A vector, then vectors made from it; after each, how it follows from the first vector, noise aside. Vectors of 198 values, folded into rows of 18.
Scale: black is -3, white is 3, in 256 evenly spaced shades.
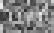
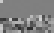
partly zeroed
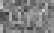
shrunk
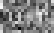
copied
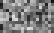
negated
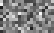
sign-scrambled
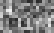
wrapped around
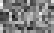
copied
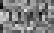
negated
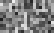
wrapped around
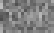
shrunk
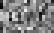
negated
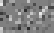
partly zeroed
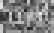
copied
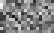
sign-scrambled
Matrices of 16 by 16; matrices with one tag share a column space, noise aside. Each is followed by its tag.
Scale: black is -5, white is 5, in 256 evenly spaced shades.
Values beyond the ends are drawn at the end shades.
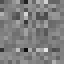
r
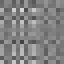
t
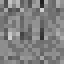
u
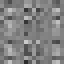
t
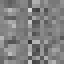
t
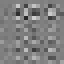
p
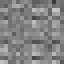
t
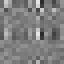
u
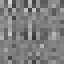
u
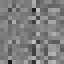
t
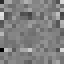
r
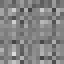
t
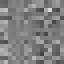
t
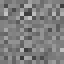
p
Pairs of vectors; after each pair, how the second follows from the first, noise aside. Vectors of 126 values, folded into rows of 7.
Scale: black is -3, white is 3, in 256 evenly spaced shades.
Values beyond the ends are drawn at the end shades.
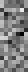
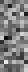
reversed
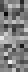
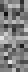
copied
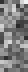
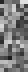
copied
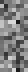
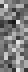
negated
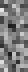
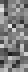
sign-scrambled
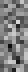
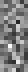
negated
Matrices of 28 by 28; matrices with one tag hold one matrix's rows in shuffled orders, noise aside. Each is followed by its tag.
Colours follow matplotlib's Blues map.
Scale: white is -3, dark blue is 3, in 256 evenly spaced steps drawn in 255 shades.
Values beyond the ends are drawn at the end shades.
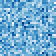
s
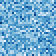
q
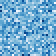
s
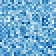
s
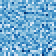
s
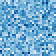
s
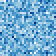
q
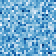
s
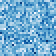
q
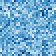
s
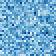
q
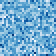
q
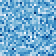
q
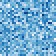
s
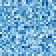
s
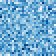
s
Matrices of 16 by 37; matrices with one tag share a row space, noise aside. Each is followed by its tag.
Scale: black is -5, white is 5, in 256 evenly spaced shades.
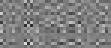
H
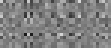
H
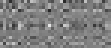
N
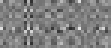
H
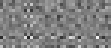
H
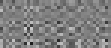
H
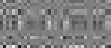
N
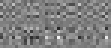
H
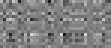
N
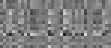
N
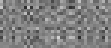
H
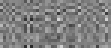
H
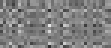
N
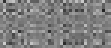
N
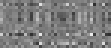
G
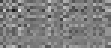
N
